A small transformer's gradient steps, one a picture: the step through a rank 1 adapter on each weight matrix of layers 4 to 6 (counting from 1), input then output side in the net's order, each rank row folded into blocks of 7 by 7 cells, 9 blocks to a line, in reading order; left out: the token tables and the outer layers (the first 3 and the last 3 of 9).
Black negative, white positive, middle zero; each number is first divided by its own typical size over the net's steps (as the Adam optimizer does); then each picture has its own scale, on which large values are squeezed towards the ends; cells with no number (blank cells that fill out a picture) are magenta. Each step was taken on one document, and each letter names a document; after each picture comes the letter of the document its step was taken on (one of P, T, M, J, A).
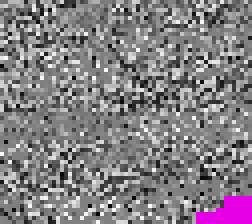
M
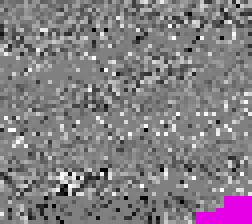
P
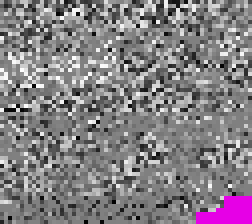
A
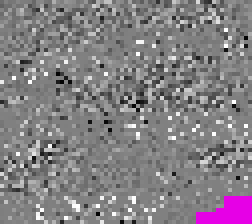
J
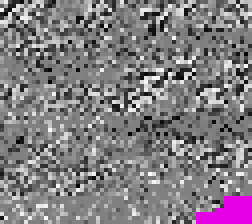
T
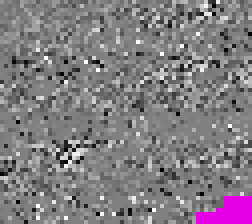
J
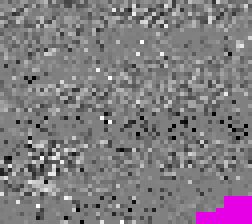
J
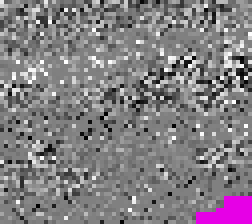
J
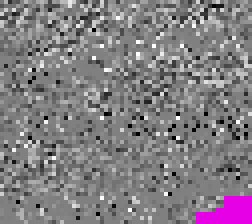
J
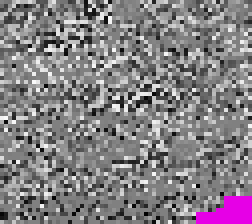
T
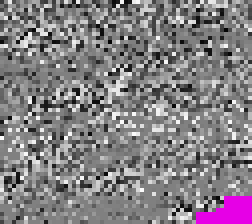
A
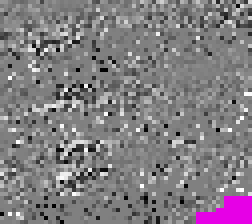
P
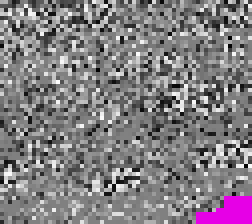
A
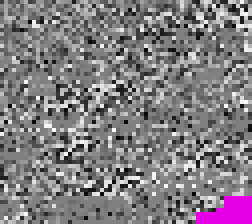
T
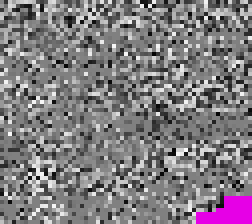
T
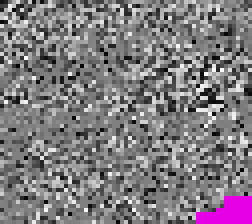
M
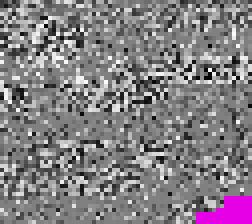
M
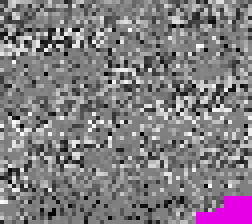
A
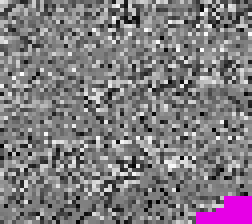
M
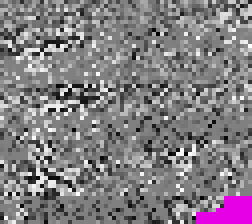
T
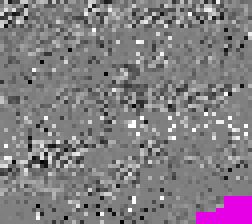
J
